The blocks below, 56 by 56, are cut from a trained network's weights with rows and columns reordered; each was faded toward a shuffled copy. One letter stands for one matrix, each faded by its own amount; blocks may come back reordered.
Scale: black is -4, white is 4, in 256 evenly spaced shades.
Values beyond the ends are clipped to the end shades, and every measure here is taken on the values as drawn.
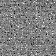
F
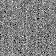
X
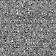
F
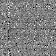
F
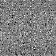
F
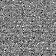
F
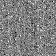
X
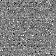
F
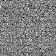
F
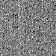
X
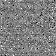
F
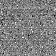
F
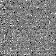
F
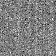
X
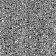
X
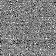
F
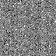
X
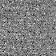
F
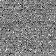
F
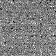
F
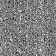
X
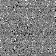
F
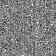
X
